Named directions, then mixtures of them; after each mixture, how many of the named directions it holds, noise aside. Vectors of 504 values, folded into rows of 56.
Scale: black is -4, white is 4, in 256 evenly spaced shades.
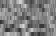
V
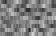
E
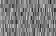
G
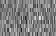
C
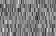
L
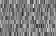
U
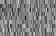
three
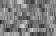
one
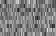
three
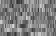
two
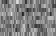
three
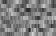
one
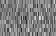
one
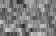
one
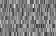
one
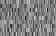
three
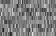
two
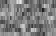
two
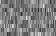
three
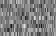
three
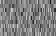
one
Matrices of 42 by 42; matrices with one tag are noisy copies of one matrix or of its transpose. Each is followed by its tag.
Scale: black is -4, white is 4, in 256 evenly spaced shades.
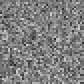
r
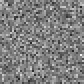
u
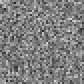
u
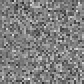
r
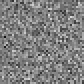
r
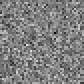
r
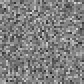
u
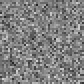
r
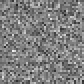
r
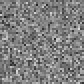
r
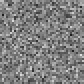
u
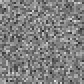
u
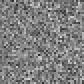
r
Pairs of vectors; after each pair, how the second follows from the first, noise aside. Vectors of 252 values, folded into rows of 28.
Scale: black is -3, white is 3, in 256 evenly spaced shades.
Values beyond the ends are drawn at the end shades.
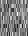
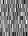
wrapped around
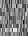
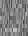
shrunk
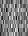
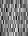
copied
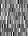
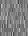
shrunk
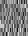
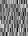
copied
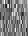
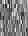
copied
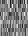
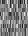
copied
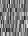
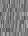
shrunk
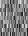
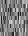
wrapped around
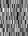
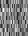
copied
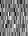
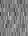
shrunk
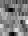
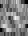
wrapped around
